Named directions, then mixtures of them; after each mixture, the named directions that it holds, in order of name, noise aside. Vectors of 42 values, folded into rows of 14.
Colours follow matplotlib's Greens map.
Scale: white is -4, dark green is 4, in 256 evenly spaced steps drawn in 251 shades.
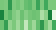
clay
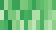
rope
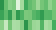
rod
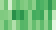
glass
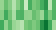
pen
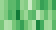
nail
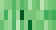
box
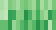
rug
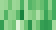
box, pen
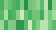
box, pen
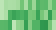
glass, pen, rug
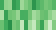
rope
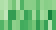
rug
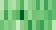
box, glass, pen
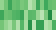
box, clay, nail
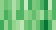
pen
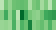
box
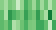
clay, rod, rug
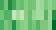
glass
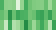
rod, rug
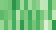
box, clay, pen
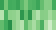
rope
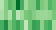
rod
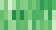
glass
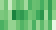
glass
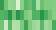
rod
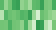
nail, rope
